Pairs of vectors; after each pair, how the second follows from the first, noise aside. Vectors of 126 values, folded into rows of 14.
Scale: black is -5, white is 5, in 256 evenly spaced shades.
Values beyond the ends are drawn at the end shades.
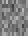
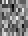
scaled up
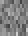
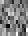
scaled up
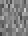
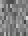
shuffled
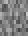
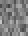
reversed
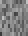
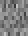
shuffled
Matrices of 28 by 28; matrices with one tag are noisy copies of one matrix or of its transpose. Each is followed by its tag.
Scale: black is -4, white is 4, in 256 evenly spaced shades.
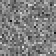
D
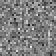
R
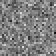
D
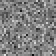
D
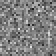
R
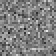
R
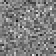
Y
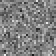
D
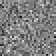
Y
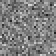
D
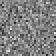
Y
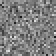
Y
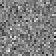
Y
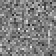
R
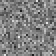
D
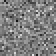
Y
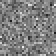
D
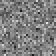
D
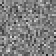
Y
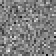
Y
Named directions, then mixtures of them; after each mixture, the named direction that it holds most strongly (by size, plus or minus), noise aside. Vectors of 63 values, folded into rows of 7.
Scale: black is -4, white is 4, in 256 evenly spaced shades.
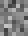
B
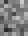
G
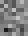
G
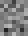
B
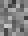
B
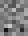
B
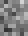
G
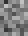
G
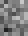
G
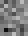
G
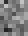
G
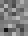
G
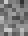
G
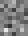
B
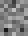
B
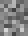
B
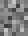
B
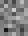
G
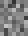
B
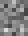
B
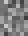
B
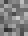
G
